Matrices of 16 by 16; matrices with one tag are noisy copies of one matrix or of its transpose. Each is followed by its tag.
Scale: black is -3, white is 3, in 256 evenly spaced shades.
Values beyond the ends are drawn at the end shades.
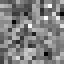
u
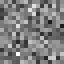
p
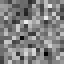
u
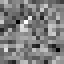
u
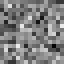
u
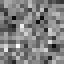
u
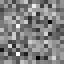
p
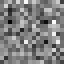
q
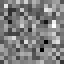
q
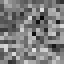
u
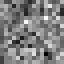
u
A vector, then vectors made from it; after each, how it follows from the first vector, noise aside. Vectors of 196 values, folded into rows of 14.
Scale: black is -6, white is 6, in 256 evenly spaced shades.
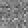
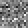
scaled up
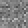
copied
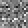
scaled up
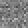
copied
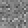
copied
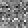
scaled up
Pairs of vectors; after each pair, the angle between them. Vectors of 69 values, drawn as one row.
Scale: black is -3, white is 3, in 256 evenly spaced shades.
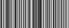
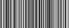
partly aligned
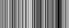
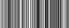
partly aligned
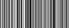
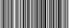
orthogonal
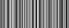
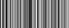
partly opposed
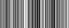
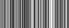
partly opposed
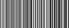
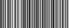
partly opposed
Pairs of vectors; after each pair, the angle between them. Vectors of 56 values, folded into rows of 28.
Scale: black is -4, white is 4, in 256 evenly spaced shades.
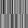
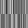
nearly opposite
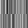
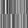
nearly parallel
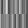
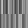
nearly opposite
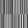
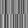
partly opposed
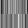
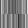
nearly opposite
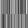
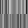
partly opposed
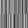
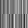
nearly opposite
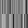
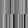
partly aligned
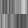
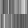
nearly parallel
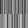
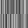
partly opposed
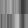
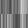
nearly opposite
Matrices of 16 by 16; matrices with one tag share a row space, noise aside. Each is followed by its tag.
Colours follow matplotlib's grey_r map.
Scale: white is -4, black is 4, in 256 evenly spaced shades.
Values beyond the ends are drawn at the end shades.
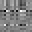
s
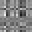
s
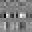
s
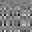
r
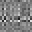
r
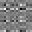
s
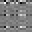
s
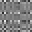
r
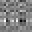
s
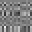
r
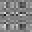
s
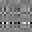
r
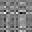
s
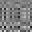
r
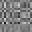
r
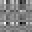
s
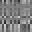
r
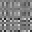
r
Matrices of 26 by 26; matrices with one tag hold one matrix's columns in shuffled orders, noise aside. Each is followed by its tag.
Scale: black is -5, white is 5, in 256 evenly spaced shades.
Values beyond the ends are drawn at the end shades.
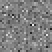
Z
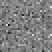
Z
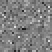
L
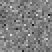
Z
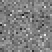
Z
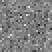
Z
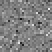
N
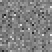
Z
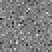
N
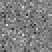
Z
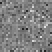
L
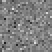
N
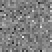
L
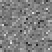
N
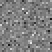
N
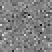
Z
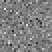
N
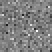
Z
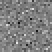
N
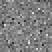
N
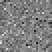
N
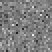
Z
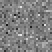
Z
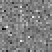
L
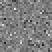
N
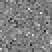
N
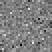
N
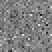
Z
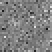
L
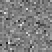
N
